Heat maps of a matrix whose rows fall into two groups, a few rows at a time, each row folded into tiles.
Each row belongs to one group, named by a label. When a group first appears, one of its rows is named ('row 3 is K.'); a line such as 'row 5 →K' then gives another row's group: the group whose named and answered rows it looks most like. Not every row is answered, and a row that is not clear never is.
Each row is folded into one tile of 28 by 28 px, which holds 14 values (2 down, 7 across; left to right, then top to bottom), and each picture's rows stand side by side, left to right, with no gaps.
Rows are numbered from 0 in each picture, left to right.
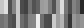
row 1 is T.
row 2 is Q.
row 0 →Q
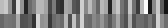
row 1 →T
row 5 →Q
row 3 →Q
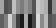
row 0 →T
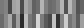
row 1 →T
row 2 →T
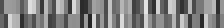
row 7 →T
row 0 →T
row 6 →Q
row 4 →T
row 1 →Q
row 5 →Q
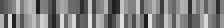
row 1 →Q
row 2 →Q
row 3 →Q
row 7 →T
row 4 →T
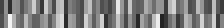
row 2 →Q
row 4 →Q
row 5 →Q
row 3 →Q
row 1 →Q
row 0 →T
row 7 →Q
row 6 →Q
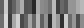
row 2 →T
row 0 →Q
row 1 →T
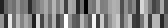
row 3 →T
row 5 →Q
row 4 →Q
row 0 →T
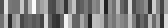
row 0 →Q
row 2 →T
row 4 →Q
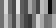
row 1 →T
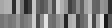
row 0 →Q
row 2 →Q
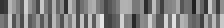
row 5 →T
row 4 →T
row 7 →T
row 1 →T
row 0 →T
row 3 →Q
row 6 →Q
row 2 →T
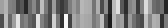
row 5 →Q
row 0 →Q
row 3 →Q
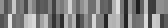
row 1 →Q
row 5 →Q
